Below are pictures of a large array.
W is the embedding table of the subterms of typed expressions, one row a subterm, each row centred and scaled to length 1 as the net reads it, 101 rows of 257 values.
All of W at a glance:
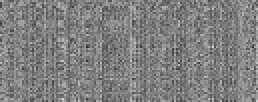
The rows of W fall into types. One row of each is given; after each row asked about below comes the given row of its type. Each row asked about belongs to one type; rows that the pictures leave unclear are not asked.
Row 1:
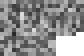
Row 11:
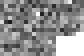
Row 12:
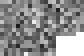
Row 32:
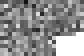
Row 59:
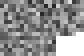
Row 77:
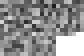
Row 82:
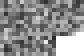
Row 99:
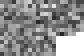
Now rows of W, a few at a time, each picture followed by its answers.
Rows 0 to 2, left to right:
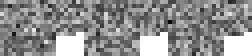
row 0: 12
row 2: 59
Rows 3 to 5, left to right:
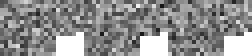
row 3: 59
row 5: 12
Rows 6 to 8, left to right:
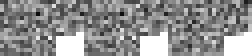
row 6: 82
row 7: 82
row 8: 77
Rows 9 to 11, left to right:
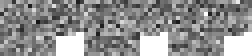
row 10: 1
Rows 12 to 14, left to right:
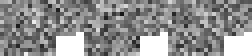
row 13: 12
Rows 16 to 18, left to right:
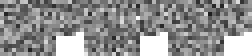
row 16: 11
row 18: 59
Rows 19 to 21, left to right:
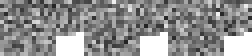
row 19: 77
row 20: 32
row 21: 99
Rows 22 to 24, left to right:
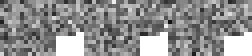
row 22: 12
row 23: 32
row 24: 59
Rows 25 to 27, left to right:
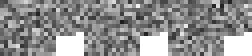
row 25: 59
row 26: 99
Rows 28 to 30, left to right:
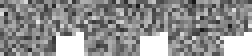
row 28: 59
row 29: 77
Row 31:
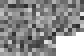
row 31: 32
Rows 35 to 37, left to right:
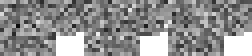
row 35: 1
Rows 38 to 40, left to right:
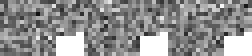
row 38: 82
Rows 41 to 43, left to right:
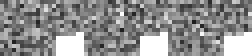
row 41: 82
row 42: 12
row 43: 77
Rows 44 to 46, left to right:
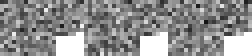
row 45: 82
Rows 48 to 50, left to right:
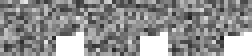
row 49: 11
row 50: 82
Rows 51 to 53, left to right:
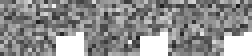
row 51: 99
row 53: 11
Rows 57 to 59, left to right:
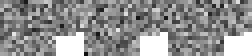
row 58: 99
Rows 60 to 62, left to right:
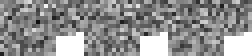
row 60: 99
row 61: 99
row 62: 77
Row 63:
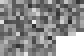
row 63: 77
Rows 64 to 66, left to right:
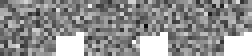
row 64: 59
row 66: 59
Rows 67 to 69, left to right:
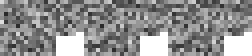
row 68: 11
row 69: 11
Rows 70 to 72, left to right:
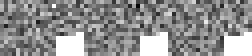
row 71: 77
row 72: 59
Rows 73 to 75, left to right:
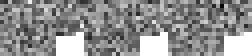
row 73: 32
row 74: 12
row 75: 77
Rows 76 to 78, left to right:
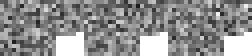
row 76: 82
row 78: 99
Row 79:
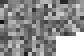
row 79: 59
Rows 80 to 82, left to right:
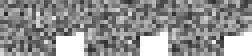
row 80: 32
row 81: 82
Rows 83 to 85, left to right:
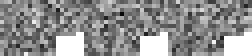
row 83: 12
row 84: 59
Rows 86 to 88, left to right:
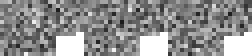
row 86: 12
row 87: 77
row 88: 1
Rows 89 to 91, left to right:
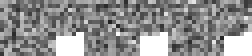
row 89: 1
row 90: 77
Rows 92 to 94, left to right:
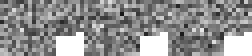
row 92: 32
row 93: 99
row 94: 12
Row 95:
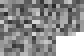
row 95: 77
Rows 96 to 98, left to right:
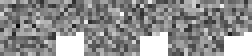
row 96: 1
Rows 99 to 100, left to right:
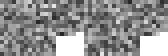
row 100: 82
